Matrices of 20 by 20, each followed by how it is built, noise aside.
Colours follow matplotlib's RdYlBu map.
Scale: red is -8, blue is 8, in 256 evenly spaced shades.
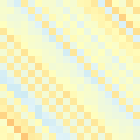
Toeplitz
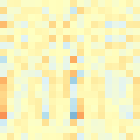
low rank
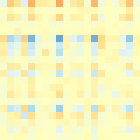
low rank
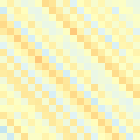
Toeplitz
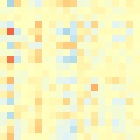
low rank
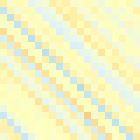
Toeplitz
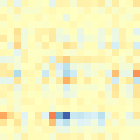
low rank
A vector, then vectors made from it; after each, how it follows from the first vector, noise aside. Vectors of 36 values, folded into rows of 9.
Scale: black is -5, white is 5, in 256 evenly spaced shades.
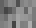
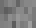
shrunk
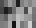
scaled up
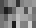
scaled up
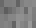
shrunk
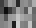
scaled up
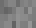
shrunk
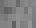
shrunk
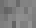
shrunk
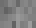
shrunk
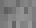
shrunk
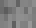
shrunk
